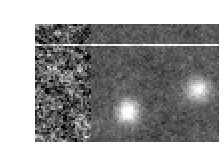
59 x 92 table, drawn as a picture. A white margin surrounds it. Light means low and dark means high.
The right part is calmer, past a seam about 30% of the way across. Two dips sink into the field. Row 11 differs from the rows beside it. The values are skewed, with a long tail toward low values.
